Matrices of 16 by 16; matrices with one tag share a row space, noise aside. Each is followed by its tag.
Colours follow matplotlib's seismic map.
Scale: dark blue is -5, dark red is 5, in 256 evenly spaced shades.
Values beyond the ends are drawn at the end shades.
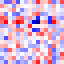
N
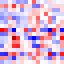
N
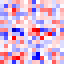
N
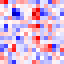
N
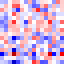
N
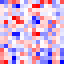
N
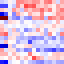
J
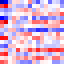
J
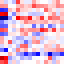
J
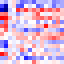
J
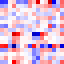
N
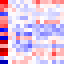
J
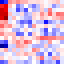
J
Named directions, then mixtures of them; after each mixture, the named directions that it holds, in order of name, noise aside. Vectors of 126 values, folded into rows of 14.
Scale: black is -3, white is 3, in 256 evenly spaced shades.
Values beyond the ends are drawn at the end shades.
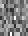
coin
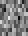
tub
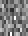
coin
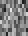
tub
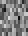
tub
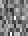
coin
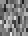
coin, tub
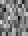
tub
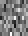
coin, tub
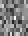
coin
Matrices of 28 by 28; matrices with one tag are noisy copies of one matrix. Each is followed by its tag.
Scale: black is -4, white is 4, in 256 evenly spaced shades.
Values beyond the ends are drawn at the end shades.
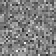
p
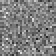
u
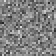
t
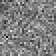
p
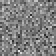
u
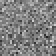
u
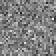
p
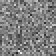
u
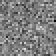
p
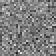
u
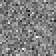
p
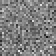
u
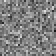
t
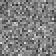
p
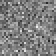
p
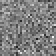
u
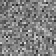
p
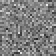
u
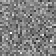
u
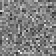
u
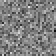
t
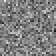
t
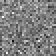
u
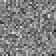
t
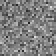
p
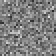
t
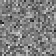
t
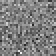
u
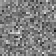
t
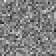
t
